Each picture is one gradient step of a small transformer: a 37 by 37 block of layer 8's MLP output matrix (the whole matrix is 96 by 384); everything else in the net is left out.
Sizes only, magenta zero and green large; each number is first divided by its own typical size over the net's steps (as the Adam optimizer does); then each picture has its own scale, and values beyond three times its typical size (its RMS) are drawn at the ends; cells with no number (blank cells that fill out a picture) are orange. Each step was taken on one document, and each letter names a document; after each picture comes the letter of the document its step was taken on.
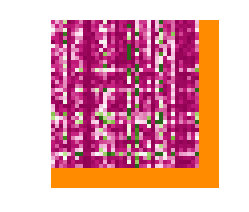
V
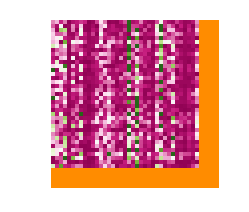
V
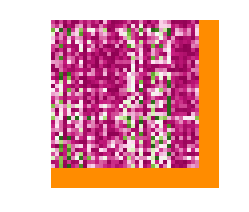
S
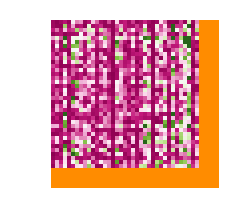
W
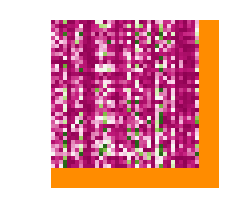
V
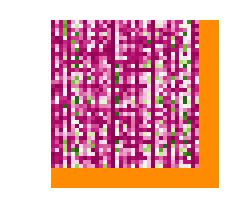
W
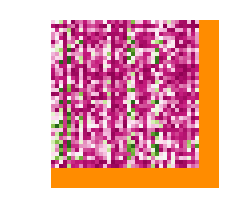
S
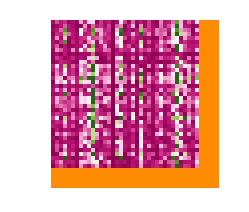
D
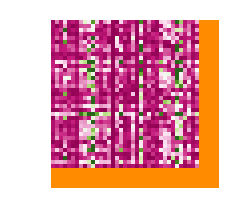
D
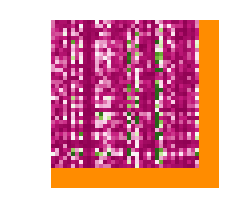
V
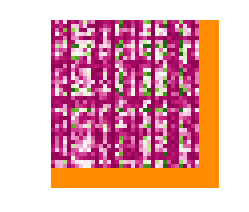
W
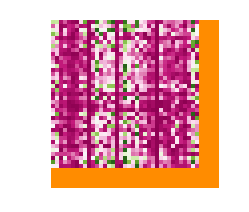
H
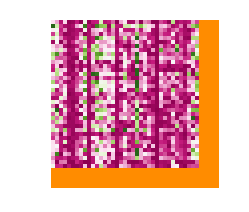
H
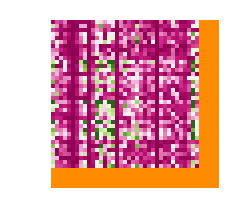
H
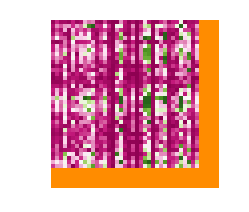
W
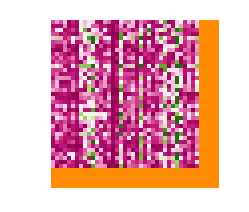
D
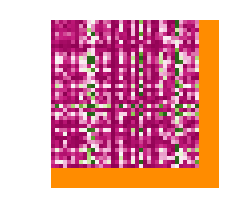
D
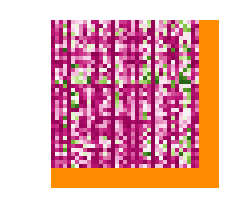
W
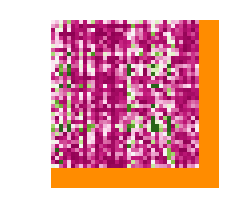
S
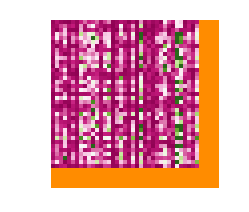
D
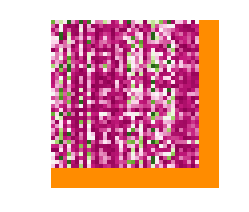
S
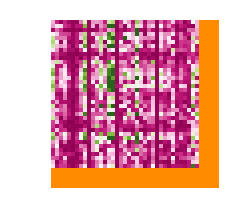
H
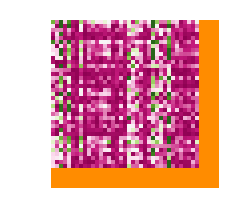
S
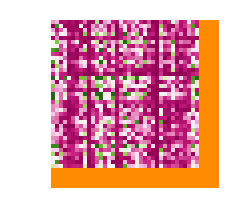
H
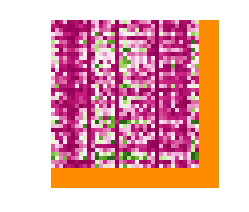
H
